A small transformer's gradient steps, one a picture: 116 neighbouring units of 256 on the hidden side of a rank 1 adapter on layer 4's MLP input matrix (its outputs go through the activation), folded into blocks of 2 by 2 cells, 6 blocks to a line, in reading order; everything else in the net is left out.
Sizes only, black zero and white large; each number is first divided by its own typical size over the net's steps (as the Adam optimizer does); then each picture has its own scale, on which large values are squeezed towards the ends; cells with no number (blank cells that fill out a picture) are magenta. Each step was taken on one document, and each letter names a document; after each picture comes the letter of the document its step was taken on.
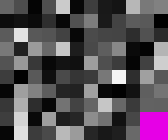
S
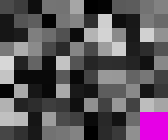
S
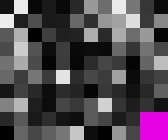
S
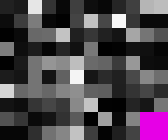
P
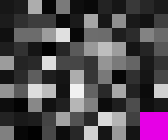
P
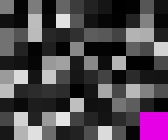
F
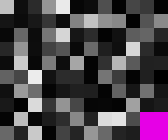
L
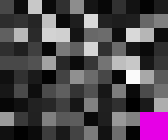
P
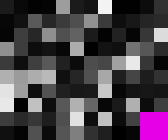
F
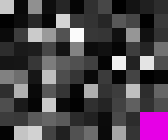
F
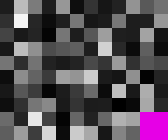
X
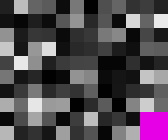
X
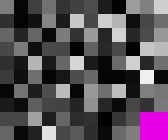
X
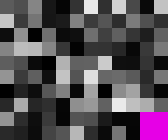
S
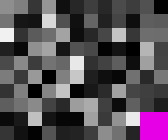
X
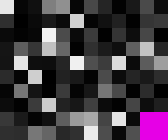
L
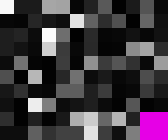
L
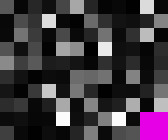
P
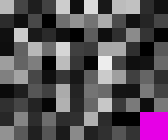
S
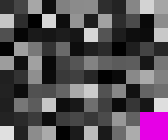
X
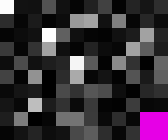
L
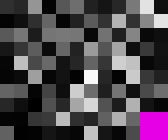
P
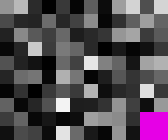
S
